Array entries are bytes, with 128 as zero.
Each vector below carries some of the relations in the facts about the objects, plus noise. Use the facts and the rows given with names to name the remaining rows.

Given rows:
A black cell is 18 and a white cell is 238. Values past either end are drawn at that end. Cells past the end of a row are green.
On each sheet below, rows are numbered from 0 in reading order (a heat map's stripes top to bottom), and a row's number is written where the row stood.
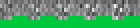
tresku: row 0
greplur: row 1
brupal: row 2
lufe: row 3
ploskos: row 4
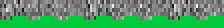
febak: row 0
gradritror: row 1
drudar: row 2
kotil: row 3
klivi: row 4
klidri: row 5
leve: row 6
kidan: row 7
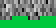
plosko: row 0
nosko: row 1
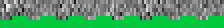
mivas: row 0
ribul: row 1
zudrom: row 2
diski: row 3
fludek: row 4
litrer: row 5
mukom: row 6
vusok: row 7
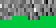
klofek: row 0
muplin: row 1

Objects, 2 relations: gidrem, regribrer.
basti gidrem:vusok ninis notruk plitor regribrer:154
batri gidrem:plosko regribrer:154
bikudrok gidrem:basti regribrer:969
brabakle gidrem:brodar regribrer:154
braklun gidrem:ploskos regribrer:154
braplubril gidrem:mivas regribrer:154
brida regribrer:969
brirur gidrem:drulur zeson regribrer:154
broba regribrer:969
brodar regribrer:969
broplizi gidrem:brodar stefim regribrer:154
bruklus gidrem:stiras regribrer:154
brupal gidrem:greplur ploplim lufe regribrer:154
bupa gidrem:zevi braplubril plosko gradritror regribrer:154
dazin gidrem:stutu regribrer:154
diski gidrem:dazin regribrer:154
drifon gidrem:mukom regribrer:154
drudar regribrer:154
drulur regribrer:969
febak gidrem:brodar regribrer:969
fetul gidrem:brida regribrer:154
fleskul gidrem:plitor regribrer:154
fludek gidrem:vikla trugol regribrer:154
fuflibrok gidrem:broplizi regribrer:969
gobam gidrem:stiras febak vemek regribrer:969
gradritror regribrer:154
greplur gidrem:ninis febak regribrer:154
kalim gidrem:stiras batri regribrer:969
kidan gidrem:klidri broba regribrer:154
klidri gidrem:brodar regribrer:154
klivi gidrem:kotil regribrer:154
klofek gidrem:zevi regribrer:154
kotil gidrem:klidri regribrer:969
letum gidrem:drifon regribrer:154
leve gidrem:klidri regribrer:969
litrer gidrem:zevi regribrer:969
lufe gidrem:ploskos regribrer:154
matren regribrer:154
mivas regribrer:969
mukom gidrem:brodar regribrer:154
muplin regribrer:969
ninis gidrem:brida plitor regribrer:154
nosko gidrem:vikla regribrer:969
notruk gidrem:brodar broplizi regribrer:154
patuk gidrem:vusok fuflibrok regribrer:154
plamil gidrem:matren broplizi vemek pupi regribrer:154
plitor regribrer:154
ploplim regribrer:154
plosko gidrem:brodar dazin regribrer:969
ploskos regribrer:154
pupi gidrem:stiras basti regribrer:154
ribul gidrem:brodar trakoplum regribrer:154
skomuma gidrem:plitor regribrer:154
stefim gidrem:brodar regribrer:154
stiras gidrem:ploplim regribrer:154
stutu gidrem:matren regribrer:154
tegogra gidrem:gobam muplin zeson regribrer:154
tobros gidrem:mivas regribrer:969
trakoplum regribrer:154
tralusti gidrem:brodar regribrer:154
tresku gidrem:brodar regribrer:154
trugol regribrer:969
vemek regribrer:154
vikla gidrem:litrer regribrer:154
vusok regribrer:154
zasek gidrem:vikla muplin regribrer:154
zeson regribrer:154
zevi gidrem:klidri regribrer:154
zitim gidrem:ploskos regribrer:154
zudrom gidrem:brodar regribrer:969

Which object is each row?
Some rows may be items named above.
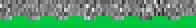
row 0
klidri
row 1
batri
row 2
brupal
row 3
ploskos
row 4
ploplim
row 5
brida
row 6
klofek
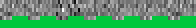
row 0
tegogra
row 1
bruklus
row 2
brodar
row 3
gradritror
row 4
patuk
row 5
basti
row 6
brirur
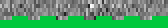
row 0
braplubril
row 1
notruk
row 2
zasek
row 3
tobros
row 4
bupa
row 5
pupi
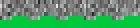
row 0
vikla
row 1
vemek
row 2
zevi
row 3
vikla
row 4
plamil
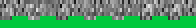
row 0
fuflibrok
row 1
lufe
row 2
zudrom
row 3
zeson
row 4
zeson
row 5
kalim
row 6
gobam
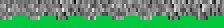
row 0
greplur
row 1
stiras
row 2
trugol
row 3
plitor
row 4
bupa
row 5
matren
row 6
litrer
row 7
drulur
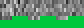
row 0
bikudrok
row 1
ninis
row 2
stiras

